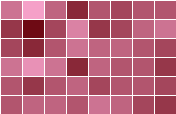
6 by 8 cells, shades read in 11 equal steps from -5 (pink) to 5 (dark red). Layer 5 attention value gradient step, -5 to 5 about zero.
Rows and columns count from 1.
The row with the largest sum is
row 2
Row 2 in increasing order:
-3 -2 -1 1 1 2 2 5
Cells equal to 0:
13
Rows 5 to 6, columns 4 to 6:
-1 1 0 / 0 -2 -1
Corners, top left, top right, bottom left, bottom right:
-2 0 0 2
